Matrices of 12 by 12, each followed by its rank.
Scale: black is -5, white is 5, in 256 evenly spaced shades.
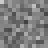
full rank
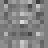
two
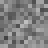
full rank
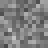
full rank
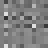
two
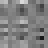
two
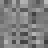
two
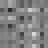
two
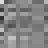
two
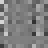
two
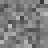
full rank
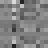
two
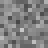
full rank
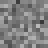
full rank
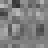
two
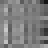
two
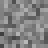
full rank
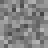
full rank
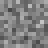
full rank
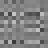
two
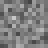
full rank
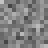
full rank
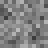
full rank
